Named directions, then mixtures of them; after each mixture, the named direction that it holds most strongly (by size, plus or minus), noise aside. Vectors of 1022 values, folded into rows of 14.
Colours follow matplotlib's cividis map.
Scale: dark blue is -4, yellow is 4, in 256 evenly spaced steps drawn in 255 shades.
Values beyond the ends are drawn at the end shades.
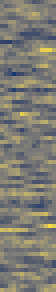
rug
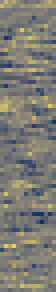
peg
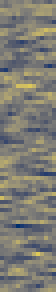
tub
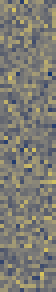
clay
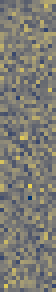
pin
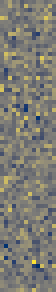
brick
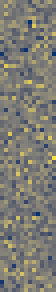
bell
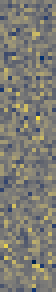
brick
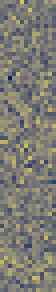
clay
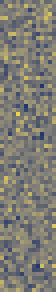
brick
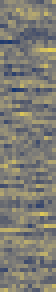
rug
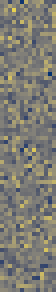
clay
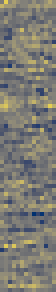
peg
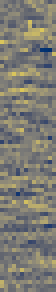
rug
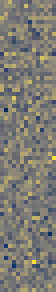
brick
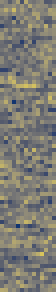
clay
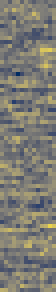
rug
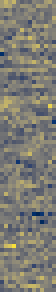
peg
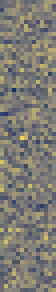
pin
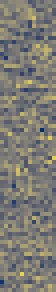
bell
